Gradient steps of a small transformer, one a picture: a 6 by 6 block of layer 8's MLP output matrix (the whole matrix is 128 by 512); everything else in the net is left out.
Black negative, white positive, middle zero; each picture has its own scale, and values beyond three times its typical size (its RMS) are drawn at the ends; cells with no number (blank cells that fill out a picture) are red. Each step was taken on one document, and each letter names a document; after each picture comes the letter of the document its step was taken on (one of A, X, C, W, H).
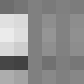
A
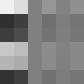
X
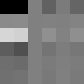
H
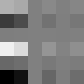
X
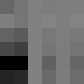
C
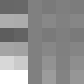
A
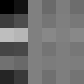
H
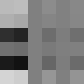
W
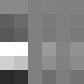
X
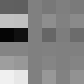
A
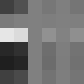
H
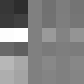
H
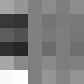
C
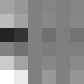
A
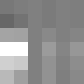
X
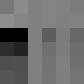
C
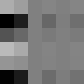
X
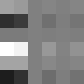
X
